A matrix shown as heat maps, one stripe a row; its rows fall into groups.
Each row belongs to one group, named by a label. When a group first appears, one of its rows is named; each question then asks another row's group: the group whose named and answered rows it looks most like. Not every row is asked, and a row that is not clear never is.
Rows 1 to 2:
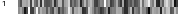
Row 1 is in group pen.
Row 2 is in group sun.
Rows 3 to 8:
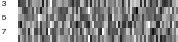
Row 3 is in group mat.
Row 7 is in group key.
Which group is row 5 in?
sun
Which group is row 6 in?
pen
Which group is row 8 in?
mat
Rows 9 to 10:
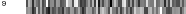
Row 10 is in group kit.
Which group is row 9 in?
mat
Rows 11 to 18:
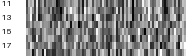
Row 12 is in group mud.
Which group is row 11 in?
mud
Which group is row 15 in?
sun
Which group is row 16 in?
sun
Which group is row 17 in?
mud
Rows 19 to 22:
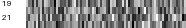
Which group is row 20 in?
key
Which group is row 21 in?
pen
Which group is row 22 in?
mud
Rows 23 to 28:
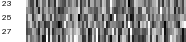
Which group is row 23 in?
key
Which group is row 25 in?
mat
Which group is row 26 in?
mud
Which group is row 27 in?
pen
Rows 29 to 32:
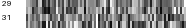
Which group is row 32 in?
pen
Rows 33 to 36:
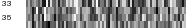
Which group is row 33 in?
pen
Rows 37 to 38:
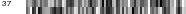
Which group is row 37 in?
sun
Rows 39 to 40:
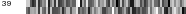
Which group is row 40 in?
pen
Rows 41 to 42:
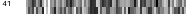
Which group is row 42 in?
key
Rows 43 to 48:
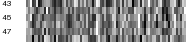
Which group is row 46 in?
sun
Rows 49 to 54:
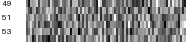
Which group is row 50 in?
key
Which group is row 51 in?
mud
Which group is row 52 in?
mud
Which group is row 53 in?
mat
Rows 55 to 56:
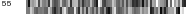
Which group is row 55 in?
pen
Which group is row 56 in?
mud
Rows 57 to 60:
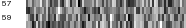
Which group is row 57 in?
mat
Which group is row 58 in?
pen
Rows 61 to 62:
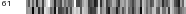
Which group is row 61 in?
key
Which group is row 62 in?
key
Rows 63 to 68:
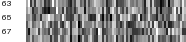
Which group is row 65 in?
sun
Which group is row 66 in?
mat
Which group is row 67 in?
pen
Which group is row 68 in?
mat
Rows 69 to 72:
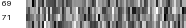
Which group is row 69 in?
kit
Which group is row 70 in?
pen
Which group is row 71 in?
pen
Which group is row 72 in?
key
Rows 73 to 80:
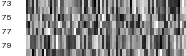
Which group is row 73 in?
mat
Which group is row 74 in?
mat
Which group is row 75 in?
key
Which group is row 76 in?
pen
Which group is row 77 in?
key
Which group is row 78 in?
sun
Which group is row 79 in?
sun
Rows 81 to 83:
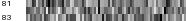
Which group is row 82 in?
pen
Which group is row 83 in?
sun
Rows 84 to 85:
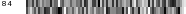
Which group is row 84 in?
mat
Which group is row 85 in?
mud
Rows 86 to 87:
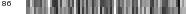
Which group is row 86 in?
mud
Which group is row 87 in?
mud
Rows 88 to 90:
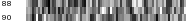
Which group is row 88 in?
kit
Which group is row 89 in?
kit
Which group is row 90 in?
sun
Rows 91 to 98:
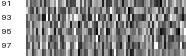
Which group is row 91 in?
sun
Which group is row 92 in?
key
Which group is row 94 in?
mat
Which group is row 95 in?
key
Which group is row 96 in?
mat
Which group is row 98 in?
mat
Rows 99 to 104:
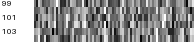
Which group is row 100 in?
pen
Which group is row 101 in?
pen
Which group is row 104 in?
mud
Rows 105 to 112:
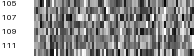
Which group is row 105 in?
sun
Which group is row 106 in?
pen
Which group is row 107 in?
key
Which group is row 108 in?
kit
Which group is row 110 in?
kit
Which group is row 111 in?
kit
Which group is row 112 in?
pen
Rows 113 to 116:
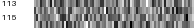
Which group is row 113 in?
kit
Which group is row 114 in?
mat
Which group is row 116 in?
key
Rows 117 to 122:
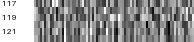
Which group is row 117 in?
key
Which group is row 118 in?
sun
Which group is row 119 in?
kit
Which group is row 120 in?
key
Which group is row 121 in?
key
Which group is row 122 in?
key
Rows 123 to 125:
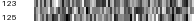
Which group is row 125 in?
mud
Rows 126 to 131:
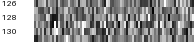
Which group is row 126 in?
pen
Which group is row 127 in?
sun
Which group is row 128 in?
kit
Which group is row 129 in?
pen
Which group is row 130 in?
key
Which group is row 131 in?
pen
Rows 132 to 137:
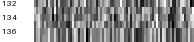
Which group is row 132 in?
pen
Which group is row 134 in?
mud
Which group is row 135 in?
mud
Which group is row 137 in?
mat
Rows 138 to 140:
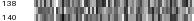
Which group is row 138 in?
key
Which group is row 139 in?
sun
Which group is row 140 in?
mud
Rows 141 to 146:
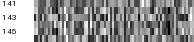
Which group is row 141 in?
kit
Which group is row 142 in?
sun
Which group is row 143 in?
mat
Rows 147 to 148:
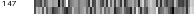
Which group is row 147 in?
mat
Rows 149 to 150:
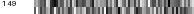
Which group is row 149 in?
kit
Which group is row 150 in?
mat
